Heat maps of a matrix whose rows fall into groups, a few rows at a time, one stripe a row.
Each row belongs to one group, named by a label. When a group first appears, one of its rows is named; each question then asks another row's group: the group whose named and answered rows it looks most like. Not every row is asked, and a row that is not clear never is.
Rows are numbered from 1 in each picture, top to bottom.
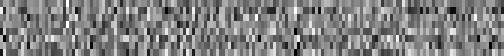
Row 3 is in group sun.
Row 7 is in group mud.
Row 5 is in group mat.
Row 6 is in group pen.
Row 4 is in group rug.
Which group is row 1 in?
rug
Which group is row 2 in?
pen
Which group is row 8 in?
mat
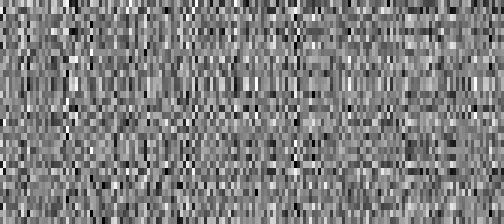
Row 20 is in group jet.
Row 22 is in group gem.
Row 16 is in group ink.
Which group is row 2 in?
pen
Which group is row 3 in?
mat
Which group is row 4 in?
mud
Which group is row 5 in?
ink
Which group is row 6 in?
mud
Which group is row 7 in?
mat
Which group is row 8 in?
gem
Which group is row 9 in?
sun
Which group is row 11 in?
jet
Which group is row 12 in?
sun
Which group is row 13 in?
sun
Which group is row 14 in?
pen
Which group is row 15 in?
rug
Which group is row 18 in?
mat
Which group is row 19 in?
rug
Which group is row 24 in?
mat
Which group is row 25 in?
pen
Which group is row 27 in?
rug
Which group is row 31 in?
mud
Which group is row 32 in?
rug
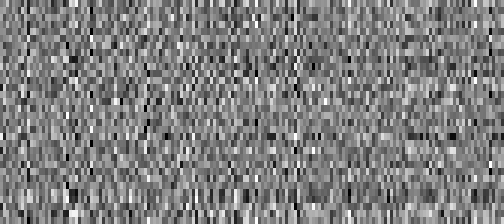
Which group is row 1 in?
sun
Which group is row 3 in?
pen
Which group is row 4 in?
sun
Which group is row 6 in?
gem
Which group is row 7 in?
jet
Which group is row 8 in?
mud
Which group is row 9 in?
ink
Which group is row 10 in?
pen
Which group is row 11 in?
ink
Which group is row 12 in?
sun
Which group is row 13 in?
mat
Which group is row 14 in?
mud
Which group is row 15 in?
rug
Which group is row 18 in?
ink
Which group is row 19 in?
gem
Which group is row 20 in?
pen
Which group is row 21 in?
mud
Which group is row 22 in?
mat
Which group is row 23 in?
jet
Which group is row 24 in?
gem
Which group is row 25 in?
mud
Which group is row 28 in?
ink
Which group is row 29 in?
ink
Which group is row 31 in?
sun
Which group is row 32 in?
sun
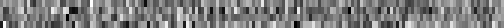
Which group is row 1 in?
gem
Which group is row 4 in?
mat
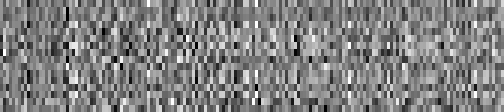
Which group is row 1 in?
sun
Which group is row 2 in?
jet
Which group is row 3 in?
jet
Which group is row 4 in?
sun
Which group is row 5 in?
rug
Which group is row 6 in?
mat
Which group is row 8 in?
mat
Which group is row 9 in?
jet
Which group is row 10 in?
rug
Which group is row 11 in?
sun
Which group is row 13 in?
ink
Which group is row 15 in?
pen
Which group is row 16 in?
jet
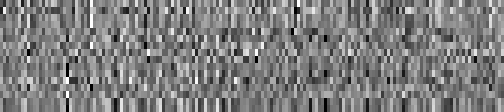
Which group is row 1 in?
gem
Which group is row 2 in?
mat
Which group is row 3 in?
gem
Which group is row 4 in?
gem
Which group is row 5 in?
pen
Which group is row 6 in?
jet
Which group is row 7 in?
gem
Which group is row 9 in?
ink
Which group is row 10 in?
jet
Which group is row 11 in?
jet
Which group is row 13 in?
mud
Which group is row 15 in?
jet
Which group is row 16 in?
jet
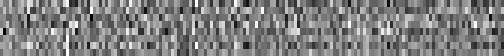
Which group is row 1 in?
ink
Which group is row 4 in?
sun
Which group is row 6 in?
rug
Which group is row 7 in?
ink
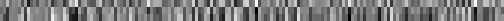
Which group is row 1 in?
sun
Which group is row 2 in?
ink
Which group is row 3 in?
ink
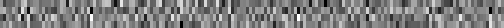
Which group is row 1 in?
jet
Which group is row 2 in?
mud
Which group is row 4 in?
gem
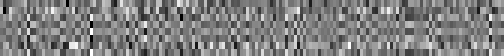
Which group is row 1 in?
jet
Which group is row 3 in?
gem
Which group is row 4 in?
mud
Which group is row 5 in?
gem
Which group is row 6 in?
mud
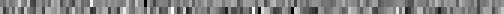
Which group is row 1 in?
gem
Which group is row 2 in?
pen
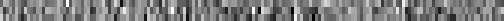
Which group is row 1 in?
rug
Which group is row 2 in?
pen
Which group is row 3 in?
pen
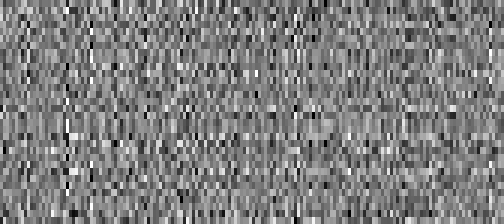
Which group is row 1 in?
jet
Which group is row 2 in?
ink
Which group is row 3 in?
pen
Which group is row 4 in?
mud
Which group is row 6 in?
pen
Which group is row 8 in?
gem
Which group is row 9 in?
gem
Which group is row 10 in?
jet
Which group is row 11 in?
sun
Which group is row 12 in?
gem
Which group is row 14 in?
ink
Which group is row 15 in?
rug
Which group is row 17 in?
pen
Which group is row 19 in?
rug
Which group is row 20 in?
sun
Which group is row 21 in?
jet
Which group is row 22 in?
pen
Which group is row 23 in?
jet
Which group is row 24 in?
gem
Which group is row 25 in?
sun
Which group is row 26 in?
mud
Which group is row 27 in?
jet
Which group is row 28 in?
rug
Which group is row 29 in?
gem
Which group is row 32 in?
mat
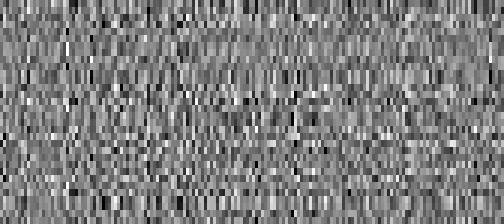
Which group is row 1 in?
ink
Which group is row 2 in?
ink
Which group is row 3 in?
mat
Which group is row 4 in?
rug
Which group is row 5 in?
jet
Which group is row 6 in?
mud
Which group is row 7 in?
rug
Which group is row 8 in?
rug
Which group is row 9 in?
gem
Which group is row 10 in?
jet
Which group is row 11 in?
mud
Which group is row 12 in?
mud
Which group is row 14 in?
mat
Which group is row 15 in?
ink
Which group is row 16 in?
rug
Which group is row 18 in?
pen
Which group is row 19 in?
sun
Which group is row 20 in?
pen
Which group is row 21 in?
mat
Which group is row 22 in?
jet
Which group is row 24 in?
ink
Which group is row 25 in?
mat
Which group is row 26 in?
pen
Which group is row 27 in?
rug
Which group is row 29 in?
rug
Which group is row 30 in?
rug
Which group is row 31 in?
pen
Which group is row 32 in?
ink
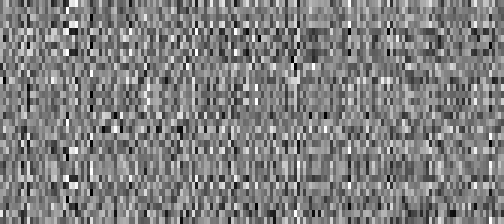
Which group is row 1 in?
sun
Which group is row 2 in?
rug
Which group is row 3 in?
mud
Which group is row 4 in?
sun
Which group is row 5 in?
ink
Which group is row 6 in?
pen
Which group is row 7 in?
mud
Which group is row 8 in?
ink
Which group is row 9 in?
pen
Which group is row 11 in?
gem
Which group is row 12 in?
pen
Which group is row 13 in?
sun
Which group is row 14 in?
mud
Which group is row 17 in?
jet
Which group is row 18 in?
rug
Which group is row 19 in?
rug
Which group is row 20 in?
gem
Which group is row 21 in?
mud
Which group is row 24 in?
gem
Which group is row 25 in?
gem
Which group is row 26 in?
ink
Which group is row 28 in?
mud
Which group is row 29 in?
jet
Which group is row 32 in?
gem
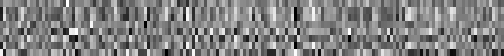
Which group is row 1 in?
rug
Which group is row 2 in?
mat
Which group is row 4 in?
gem
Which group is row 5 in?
sun
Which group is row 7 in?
mat
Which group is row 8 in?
pen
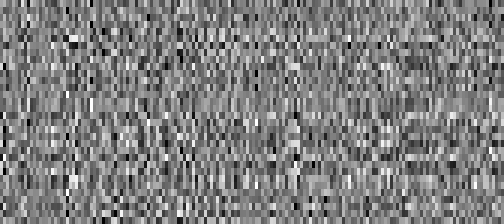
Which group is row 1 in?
mud
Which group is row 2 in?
jet
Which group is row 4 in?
mud
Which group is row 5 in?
rug
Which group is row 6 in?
sun
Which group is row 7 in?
ink
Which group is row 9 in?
gem
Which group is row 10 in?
pen
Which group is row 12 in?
mud
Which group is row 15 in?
gem
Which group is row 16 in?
gem
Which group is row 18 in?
sun
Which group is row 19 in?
pen
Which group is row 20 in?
jet
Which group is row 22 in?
gem
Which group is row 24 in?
pen
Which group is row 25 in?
pen
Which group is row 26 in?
sun
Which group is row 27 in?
sun
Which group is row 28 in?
rug
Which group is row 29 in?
jet
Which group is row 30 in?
mat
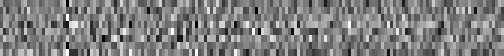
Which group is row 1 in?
jet
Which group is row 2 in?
ink
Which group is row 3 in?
rug
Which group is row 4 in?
sun
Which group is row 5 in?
pen
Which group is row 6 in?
rug
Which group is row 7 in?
jet
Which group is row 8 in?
ink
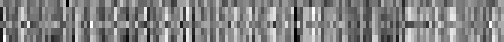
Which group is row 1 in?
jet
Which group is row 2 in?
mat
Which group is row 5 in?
mat
